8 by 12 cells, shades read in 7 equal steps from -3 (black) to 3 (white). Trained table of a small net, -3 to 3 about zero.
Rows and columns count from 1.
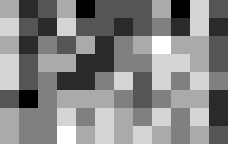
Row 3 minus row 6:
2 1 0 -2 0 -3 0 2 3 0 0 1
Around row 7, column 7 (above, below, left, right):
0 1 2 0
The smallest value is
-3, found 3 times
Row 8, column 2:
0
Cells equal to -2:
13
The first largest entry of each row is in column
11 1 9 1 1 4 4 4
